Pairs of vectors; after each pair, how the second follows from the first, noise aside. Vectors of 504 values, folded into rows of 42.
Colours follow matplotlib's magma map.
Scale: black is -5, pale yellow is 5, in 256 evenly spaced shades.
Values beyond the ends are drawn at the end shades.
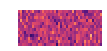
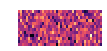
scaled up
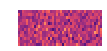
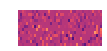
partly zeroed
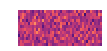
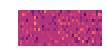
partly zeroed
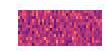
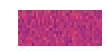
shrunk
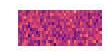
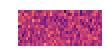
reversed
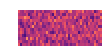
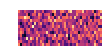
scaled up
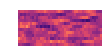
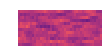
shrunk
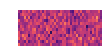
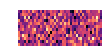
scaled up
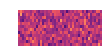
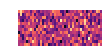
scaled up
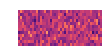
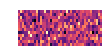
scaled up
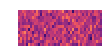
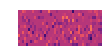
partly zeroed
